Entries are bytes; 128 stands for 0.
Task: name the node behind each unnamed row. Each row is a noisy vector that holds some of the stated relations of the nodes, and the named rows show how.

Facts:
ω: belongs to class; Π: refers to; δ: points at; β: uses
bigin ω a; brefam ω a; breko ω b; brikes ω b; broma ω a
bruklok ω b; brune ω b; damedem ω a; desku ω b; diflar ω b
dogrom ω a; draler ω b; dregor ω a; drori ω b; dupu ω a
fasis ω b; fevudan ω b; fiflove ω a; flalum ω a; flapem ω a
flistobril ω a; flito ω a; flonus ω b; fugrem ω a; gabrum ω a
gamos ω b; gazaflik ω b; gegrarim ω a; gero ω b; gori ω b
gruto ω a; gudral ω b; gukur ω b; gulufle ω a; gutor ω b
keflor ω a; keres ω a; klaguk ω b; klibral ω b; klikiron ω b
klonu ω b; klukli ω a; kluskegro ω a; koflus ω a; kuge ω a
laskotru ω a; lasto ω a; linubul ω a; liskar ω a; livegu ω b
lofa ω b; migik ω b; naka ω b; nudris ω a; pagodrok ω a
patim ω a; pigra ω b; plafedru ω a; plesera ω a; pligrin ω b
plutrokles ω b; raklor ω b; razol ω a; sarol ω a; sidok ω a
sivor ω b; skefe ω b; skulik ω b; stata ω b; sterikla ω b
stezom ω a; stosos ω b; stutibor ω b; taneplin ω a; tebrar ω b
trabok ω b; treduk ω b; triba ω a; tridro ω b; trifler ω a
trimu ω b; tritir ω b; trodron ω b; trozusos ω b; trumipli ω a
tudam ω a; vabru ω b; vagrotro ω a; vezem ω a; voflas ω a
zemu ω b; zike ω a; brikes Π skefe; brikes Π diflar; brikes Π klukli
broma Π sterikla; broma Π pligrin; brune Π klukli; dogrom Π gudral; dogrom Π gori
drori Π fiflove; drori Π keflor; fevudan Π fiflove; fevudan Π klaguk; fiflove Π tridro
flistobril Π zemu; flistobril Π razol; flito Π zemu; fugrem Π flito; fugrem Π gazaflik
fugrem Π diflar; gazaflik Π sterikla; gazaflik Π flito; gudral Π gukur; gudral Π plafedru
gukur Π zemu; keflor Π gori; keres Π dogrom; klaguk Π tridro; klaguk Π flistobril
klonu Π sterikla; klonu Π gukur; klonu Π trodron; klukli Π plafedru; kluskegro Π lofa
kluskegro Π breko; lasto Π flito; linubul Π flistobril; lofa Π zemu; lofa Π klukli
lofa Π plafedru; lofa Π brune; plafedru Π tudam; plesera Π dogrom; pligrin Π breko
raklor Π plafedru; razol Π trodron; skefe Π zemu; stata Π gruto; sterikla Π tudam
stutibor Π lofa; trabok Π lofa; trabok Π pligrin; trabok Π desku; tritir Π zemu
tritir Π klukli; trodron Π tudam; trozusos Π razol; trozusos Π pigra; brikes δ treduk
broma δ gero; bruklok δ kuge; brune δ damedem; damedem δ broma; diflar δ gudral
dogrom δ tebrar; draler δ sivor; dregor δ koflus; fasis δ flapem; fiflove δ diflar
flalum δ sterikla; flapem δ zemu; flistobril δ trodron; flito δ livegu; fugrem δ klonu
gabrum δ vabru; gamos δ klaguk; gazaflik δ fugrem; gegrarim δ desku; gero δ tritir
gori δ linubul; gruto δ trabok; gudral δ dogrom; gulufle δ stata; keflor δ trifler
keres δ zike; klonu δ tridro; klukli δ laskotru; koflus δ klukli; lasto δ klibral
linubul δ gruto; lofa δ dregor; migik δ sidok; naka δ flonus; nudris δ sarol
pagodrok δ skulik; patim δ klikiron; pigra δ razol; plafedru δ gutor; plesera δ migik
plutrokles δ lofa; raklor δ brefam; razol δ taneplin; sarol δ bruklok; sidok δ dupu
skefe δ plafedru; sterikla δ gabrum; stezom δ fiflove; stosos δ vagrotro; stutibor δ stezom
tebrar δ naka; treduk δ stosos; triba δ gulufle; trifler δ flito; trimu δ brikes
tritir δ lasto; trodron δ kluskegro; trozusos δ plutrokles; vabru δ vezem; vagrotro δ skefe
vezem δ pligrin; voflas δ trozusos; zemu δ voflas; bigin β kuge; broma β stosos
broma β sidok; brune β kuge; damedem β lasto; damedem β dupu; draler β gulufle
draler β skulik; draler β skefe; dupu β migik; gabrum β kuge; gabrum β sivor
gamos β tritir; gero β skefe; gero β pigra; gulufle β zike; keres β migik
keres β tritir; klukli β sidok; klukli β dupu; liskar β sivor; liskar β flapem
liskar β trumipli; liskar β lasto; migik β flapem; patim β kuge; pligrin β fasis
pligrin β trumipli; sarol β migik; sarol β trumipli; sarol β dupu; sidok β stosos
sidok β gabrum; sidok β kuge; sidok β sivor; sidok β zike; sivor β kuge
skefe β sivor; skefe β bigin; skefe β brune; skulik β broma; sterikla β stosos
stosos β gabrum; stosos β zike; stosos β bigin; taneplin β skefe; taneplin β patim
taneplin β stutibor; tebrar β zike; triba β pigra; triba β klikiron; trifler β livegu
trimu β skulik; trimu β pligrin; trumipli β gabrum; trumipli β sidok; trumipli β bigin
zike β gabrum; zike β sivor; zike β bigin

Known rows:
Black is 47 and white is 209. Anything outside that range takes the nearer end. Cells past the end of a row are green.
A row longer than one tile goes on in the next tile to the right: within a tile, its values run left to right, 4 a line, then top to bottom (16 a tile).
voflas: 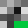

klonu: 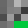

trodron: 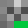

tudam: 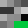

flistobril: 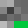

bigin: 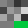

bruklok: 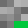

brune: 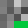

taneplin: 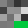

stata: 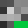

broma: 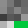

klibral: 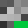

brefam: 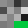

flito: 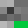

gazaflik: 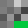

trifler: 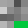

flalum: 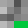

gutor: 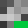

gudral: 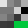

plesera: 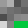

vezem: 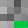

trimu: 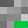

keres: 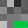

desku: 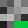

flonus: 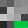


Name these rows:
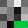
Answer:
trozusos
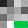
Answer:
stosos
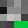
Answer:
klaguk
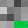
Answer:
sarol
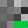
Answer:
stutibor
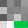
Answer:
vagrotro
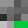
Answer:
fugrem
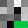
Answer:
plutrokles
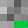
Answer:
gruto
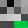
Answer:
klikiron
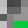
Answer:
triba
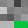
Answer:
damedem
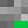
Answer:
draler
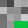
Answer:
gero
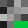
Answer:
pligrin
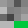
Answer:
gabrum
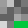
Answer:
keflor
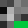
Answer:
trabok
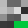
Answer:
tebrar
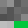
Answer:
lasto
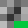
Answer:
flapem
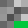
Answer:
fasis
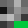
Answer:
gukur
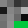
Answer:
kluskegro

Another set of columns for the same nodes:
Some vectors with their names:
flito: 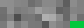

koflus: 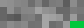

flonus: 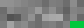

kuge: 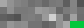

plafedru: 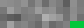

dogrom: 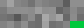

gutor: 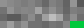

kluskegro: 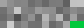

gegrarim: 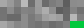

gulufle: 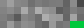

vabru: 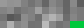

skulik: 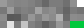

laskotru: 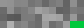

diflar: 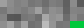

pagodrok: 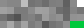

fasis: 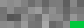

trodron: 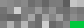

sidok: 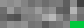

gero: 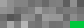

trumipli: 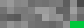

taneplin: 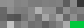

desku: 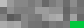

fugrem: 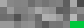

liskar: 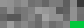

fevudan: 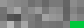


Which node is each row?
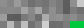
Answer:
gori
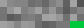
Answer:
klonu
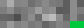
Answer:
trifler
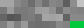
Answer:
broma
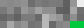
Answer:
gruto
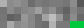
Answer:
stata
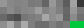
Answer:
skefe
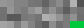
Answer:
tridro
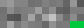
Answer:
livegu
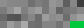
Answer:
pigra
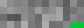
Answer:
tritir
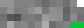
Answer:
klikiron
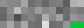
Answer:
flistobril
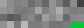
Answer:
brune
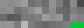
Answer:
trimu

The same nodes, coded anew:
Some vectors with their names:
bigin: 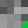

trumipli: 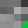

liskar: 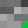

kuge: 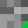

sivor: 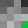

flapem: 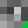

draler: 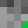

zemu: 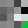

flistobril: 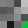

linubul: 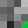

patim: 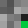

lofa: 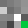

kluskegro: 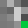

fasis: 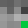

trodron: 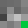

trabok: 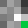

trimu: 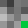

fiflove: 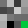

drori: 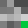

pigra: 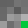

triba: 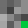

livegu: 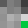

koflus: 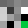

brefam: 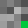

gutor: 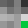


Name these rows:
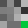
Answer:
diflar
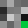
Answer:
tudam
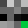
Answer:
gabrum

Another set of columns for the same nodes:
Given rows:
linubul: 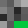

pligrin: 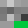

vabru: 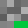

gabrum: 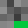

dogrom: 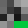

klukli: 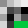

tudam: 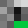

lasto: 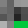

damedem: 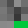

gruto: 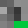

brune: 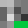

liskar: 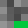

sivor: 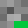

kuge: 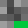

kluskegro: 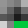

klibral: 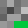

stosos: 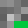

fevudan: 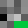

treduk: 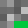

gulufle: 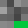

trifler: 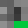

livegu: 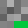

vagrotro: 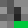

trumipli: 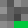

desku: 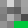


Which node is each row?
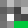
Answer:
diflar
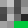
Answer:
brikes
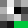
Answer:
zemu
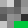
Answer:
trabok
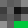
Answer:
keres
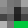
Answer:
fugrem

